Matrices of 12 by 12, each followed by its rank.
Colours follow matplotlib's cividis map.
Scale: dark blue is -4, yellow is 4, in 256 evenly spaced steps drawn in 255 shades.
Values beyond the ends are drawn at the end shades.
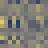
two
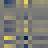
one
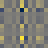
one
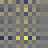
one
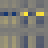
one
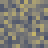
full rank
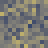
full rank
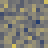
full rank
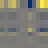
one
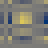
one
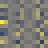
two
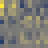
two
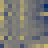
two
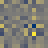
two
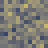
full rank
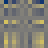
one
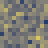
full rank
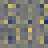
two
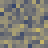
full rank
